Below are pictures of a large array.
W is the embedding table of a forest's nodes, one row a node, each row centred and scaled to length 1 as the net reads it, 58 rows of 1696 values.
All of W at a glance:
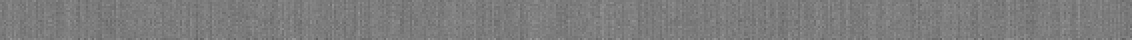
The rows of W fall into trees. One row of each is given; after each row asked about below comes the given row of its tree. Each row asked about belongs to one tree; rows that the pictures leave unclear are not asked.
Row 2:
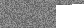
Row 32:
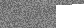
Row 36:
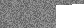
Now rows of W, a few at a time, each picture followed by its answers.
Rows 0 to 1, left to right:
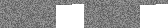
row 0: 2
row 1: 32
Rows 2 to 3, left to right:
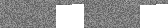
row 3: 32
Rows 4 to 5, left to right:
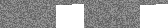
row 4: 36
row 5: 2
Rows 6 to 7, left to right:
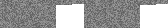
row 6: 2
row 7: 36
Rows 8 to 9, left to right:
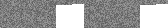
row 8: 36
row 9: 2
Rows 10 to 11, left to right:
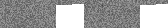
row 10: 2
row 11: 32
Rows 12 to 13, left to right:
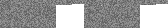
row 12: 32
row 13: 2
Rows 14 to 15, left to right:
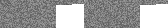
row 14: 36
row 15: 2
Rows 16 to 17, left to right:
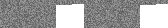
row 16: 32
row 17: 36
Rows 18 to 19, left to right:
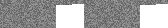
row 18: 36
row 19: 36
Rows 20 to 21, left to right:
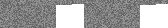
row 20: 32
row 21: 36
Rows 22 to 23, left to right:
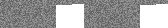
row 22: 32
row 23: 2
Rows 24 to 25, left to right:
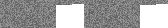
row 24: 2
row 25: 2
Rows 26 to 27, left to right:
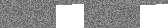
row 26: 36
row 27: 32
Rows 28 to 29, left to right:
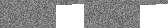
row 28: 36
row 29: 2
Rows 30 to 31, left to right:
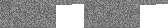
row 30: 32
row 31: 32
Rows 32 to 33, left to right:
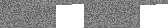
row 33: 32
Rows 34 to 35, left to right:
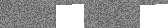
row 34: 32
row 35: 2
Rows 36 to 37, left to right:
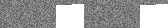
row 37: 32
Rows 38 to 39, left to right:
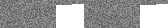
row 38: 32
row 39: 2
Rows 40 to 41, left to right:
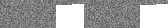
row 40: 36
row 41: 2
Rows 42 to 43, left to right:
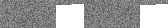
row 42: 2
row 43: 32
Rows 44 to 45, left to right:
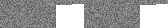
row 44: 32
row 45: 2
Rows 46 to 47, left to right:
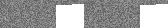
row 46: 36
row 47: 32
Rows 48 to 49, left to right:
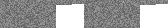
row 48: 2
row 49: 32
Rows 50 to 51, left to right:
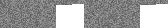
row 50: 36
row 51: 2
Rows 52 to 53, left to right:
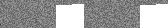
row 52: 36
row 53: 36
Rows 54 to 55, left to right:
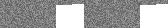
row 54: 2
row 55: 36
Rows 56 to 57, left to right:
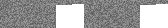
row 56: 32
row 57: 2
